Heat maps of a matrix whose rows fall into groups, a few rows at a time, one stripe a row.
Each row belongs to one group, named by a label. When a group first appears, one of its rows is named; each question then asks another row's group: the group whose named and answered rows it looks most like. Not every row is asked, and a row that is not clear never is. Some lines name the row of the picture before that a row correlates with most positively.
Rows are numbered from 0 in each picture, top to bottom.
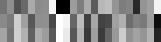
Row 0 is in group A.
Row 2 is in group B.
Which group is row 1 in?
B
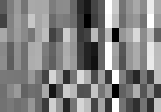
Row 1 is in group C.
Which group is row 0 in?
C
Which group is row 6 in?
B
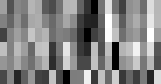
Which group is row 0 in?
C
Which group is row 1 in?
C
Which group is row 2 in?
C
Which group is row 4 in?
B
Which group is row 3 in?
B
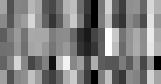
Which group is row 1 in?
C
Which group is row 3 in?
C
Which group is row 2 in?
C
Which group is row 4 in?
B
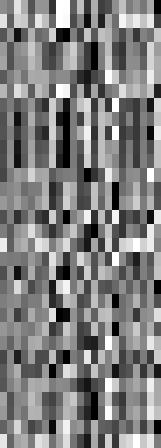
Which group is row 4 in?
C
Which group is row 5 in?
C
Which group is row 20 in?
B
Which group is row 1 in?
B
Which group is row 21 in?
B
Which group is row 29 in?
C
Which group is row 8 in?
A
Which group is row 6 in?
B
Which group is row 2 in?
A
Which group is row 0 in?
B
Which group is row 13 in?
B
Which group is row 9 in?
A
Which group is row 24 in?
C
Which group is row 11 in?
A
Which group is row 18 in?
A
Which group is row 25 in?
A
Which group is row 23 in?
B
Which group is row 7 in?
A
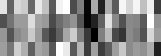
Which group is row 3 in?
B
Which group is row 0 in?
B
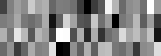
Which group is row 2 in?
B
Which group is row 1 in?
B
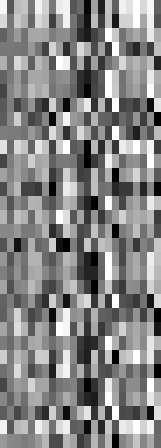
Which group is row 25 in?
B
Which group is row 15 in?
B
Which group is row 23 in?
B
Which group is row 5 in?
C
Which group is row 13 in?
B
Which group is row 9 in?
A
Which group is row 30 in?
B
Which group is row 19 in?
C
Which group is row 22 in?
B
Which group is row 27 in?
C
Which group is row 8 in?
B
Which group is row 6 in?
C
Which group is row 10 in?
B
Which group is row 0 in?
B
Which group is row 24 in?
C
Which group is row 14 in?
C
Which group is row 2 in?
C
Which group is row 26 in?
B
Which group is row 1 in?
B
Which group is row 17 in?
A
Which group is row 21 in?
A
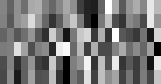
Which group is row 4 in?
A
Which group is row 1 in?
C
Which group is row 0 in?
C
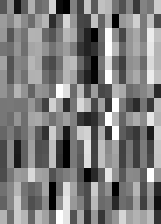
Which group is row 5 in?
C
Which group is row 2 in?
C
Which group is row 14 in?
B
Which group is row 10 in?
A
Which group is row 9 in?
A
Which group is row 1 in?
B
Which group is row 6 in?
B
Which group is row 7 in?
A
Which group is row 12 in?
C
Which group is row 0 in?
A
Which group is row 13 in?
B
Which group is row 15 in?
B
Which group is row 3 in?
C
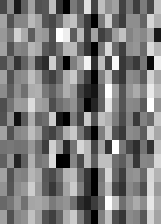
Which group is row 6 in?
C
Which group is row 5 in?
C
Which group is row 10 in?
A
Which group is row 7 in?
C
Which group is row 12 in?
C
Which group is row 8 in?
A
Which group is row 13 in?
C
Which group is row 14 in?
C
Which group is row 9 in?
C
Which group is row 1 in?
C
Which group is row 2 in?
B
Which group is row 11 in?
A
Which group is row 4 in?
A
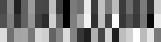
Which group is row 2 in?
B
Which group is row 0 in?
A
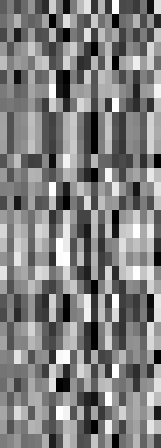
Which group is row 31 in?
B
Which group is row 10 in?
C
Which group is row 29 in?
B
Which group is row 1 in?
B
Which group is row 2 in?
A
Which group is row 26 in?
A
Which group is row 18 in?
B
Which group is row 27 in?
A
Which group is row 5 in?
A
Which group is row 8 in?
C
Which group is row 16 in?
B
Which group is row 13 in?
A
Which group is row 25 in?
B
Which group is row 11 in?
B
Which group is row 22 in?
A
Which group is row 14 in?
A
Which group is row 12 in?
C
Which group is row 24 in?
C
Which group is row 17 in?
B
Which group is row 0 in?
A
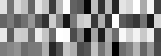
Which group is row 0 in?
B
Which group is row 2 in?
B
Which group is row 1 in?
A
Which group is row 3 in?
B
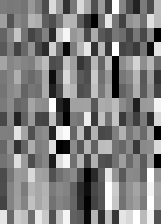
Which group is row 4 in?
B
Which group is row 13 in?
C
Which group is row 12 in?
C
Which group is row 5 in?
B
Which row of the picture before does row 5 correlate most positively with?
3
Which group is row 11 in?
B
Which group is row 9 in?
B
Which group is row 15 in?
B
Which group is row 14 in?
C
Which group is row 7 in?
A
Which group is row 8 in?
A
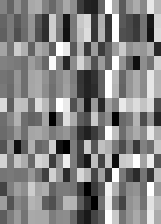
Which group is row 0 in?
C
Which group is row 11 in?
B
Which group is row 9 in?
C
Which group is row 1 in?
A
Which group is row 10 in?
A
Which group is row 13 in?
C
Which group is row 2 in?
A
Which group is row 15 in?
C
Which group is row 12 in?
A
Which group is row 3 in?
B
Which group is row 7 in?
B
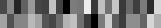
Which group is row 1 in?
C
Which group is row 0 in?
A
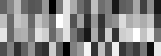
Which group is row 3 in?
A
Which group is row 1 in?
B
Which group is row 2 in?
B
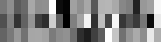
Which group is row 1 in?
A
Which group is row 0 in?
A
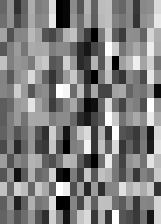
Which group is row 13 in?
B
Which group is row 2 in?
C
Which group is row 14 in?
A
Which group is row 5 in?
C
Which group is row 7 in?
C
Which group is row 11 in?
C
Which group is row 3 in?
C
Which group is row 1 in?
A
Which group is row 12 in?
A
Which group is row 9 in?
A
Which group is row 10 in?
A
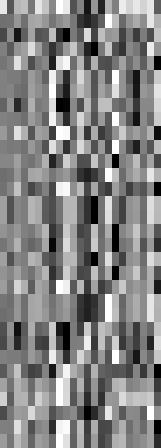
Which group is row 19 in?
B
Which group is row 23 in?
A
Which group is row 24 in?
A
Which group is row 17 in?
B
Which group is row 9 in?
B
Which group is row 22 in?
C
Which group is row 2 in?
A
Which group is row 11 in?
B
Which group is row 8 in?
A
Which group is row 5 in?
A
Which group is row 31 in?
B
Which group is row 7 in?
A
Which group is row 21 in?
C
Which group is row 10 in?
A
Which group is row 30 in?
B
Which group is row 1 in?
C
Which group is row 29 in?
C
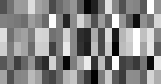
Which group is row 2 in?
B
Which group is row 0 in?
C
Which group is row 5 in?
C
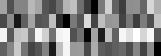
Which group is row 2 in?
B
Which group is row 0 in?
C
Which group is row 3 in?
B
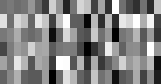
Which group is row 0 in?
A
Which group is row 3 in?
C
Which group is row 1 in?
B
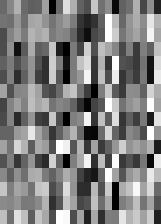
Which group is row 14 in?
B
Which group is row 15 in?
B
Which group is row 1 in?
C
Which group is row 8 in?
A
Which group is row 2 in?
C
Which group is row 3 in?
A
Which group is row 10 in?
B
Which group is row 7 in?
C
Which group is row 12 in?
C
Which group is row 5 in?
A
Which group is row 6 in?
C
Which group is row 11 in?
A
